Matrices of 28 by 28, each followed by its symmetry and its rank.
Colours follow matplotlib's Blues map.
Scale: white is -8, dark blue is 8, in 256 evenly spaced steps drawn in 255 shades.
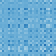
symmetric, rank two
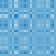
symmetric, rank one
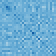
symmetric, rank five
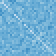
symmetric, full rank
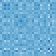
symmetric, rank two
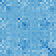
symmetric, rank five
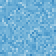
symmetric, full rank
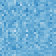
neither, rank five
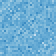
symmetric, full rank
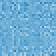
neither, rank five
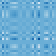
symmetric, rank one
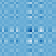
symmetric, rank one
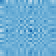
symmetric, rank two
